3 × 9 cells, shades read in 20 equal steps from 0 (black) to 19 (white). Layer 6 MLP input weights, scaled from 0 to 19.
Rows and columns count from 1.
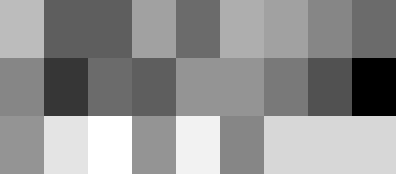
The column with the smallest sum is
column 9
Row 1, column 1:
14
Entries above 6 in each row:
9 6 9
